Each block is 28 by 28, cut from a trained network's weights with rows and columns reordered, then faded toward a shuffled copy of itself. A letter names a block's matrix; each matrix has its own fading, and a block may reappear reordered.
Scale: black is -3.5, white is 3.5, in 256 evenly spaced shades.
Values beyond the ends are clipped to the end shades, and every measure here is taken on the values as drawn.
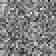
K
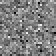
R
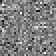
R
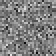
K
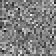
K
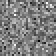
K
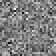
K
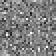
R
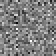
K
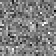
R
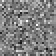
K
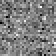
R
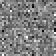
R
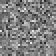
K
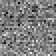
R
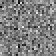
K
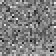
R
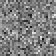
K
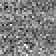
R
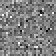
R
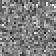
R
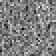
K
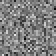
K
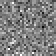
K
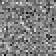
R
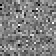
R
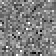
R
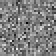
K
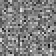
K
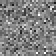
R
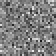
K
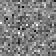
R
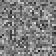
K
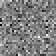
R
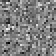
K
